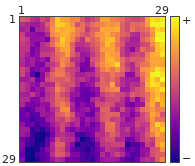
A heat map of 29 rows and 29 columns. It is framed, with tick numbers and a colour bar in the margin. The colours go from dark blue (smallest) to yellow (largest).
Ninth with the lowest average: bottom left. Slope: up to the top right. Stripes: upright, repeating 3 times. Grain: streaks running down. Ninth with the highest average: top right. Histogram: bell-shaped.
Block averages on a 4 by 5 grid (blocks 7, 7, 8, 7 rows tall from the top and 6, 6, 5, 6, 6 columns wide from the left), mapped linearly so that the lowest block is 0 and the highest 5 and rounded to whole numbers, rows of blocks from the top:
2 5 4 4 5
2 3 3 4 5
1 3 2 3 4
0 2 1 2 3
